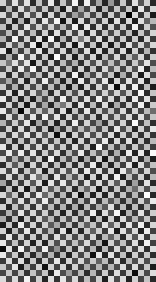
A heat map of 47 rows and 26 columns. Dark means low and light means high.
The field is checkered. On average the colour sits 50% of the way up the scale. No single row or column stands out from its neighbours. The values fall into two levels.
